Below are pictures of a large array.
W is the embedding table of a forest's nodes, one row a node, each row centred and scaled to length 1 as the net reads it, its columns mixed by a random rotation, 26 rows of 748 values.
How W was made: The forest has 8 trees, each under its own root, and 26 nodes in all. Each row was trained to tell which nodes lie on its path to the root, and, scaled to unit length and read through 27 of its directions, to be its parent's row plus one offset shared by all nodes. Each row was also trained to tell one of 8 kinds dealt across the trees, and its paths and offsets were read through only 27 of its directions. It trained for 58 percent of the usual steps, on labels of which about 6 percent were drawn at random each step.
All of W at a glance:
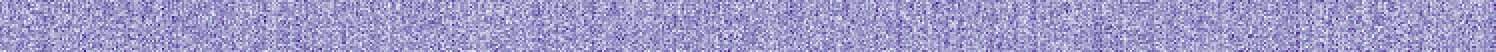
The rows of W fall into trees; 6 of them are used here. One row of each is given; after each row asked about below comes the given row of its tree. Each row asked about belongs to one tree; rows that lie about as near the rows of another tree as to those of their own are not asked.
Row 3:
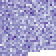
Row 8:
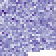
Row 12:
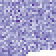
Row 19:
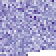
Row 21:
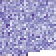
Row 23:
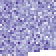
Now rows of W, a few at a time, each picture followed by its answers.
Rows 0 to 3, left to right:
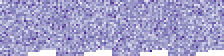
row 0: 8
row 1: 21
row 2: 3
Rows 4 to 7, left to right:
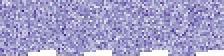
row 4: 21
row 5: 19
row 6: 12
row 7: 19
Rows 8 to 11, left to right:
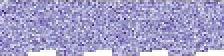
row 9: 8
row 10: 23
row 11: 23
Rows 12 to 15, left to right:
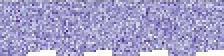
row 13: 3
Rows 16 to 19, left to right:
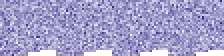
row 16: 12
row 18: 21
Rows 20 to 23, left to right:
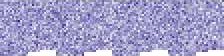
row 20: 12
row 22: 8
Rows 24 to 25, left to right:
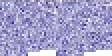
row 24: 21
